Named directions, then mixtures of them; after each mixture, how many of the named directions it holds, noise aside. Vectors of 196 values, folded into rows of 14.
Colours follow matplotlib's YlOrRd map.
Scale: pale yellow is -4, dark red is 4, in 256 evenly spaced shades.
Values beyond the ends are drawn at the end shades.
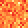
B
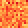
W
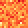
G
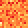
three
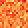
two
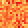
two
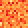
three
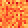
one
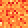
three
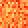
two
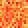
one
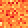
three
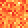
one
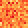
three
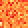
three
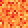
three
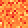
three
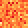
three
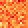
one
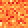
two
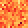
three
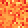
two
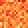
two
